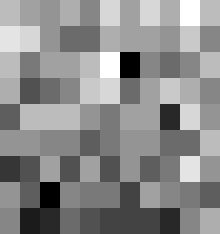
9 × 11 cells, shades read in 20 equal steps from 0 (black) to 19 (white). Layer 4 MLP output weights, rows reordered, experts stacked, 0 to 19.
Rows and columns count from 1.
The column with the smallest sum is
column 7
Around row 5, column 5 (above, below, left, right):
15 7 14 9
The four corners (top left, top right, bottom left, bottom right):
14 14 10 13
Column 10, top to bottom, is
19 15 10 13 16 8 17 9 10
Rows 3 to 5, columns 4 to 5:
12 14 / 10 15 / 14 11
